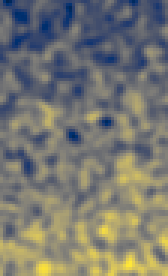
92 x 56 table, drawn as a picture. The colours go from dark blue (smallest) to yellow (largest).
Grain: blotchy. Lone odd cells: none. Stripes: none. Average level on the scale: 50%. Slope: up to the bottom.
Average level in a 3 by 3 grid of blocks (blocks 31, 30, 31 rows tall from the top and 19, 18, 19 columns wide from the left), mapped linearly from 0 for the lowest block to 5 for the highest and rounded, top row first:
0 0 0
2 2 3
4 5 5
